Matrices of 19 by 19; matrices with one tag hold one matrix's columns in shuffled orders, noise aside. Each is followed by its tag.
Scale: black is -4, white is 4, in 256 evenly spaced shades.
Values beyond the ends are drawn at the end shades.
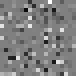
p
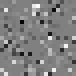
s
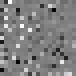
p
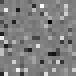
s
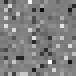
p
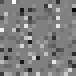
p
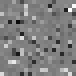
s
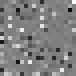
p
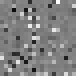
p
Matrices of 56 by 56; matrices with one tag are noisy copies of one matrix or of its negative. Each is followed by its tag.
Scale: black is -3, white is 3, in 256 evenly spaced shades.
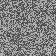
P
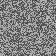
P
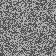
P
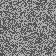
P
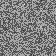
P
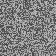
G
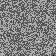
P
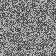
P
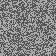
P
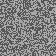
G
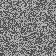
P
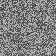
P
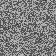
P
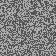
G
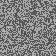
G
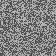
P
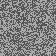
P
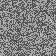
P
